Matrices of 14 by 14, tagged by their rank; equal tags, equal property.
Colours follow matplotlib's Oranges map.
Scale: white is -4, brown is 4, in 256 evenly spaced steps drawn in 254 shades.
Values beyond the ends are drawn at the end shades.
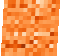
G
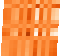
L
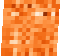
G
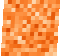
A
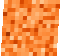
A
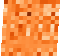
G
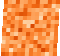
A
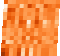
G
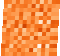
G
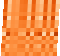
L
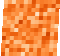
A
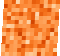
A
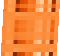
L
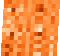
G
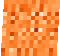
G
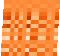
L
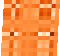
L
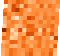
G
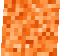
A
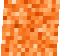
A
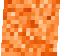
A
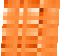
L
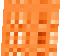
L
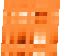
L
